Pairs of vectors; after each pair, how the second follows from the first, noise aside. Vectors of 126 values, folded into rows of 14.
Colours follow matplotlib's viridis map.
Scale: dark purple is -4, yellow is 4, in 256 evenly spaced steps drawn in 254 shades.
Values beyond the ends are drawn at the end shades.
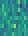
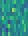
reversed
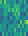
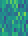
wrapped around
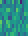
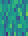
reversed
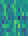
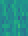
shrunk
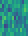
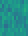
shrunk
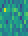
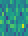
reversed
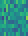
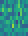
wrapped around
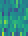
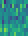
wrapped around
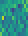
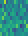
wrapped around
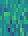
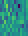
reversed
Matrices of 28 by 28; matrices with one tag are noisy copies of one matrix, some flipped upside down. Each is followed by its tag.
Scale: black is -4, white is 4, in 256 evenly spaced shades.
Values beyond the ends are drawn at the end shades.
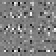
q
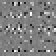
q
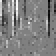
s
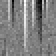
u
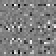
q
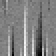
u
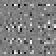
q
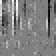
s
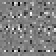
q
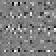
q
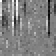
s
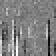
s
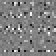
q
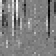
s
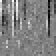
s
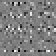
q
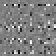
q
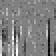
s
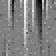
u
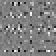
q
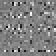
q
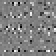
q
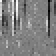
s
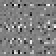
q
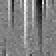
u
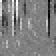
s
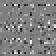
q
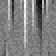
u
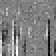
s
